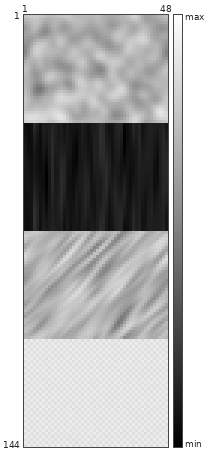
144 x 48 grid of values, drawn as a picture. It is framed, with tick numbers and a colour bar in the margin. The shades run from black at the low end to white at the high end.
The table splits into 4 rows of 1 panel. Panel 1,1: high, blotchy. Panel 2,1: very low, streaked downward, faint in contrast. Panel 3,1: high, slanting up to the right. Panel 4,1: very high, checkered, faint in contrast.
